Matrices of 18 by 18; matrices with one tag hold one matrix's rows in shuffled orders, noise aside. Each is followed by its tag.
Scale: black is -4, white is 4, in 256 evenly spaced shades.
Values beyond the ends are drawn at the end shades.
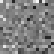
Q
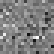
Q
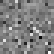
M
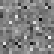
M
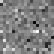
Q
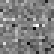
Q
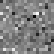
Q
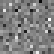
M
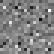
M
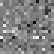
Q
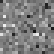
Q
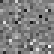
M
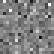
M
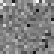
Q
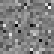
M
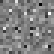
M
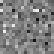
Q
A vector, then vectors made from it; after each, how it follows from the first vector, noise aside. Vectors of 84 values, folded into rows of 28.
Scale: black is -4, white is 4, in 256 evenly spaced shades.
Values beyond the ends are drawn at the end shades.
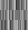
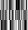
scaled up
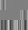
partly zeroed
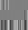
partly zeroed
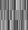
negated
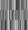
copied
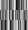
scaled up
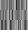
copied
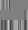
partly zeroed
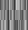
negated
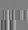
partly zeroed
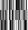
scaled up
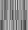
sign-scrambled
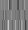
partly zeroed
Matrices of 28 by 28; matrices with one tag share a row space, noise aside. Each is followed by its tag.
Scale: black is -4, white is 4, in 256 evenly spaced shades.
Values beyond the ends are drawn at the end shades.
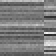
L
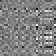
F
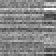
L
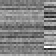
L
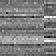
L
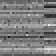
L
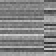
L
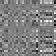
F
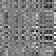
F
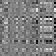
F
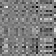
F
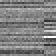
L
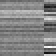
L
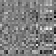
F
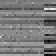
L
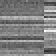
L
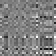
F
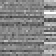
L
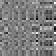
F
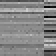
L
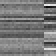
L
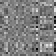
F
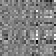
F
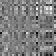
F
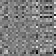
F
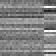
L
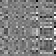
F
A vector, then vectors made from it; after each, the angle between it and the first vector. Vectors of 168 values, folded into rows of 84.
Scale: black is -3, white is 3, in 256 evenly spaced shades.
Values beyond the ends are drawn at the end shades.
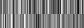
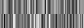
partly opposed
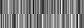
partly aligned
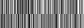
partly opposed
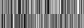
nearly opposite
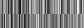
nearly opposite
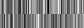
nearly opposite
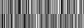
nearly opposite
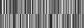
partly aligned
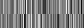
orthogonal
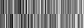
partly opposed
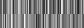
nearly parallel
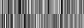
nearly opposite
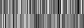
nearly parallel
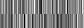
partly opposed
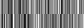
nearly opposite
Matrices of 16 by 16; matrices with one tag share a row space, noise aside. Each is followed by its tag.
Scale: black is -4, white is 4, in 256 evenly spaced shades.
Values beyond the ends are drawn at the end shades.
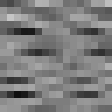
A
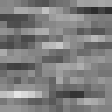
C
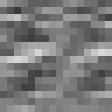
A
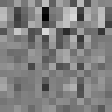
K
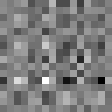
K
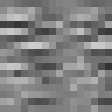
A
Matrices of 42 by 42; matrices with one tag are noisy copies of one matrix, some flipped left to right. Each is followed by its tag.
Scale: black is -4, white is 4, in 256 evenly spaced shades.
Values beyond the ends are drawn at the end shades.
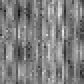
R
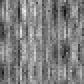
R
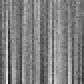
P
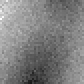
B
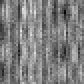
R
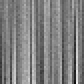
P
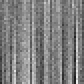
P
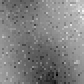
B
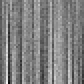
P
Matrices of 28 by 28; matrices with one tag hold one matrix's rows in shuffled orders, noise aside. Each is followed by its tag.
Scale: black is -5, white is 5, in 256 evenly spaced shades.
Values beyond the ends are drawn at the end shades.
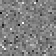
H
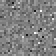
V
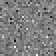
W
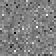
W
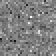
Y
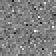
V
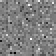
Y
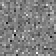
W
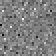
H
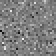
H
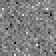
W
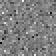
H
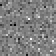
Y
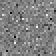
W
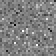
W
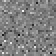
H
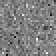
W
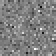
V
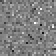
V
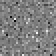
W
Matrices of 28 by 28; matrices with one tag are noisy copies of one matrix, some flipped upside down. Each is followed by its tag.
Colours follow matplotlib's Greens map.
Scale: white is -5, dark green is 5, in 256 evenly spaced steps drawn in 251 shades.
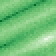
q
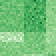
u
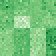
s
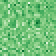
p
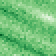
q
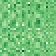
p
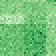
u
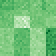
s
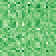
p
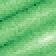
q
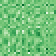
p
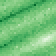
q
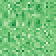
p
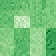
s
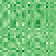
p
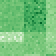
u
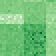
u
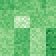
s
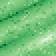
q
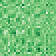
p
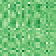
p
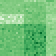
u
